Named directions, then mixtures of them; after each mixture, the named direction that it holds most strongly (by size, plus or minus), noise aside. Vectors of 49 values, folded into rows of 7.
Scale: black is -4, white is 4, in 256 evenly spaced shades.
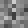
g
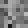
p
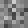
g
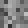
p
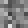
p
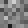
p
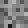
p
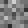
g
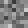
g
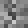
g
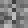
g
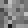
p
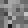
p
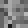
p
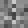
g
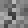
g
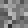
p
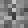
g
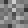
g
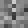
g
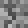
p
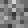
g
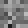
p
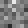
g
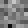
p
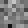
p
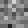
g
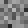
g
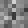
g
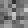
g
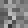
p
